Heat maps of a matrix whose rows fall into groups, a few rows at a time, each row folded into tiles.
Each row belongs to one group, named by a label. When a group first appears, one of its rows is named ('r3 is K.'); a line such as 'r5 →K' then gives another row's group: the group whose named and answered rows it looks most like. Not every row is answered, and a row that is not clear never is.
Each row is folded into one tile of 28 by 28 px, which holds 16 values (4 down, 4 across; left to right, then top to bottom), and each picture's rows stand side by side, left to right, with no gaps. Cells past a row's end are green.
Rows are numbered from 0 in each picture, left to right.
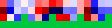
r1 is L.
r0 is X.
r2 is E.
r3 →X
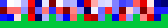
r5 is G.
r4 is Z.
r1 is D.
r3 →E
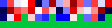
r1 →D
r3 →L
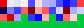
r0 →E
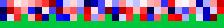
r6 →E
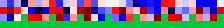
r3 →X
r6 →E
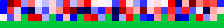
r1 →E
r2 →L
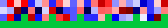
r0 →L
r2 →E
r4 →L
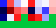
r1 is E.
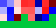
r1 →D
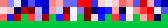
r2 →Z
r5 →G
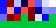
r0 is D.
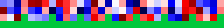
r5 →E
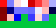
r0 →X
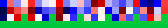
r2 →X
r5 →Z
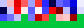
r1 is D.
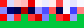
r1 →E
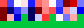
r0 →X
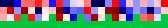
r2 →X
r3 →D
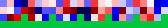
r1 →X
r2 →L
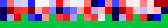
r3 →D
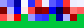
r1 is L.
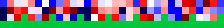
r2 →L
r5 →E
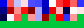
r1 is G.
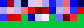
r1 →L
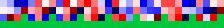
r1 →L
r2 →L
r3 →G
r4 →E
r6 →G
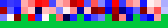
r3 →L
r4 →X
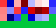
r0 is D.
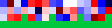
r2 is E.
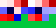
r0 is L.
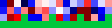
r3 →X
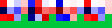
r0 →E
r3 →E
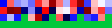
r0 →L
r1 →L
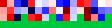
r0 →G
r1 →E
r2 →Z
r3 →X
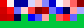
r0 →G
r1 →L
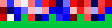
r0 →X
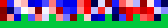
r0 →X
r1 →Z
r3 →D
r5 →G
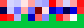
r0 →E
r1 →Z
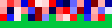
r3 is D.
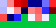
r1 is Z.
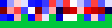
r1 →Z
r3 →L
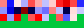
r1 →E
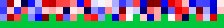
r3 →E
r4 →Z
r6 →G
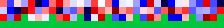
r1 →D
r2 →E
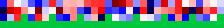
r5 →D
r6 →L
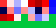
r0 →E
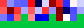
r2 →X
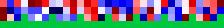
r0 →X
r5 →Z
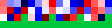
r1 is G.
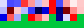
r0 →Z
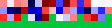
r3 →E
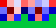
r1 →Z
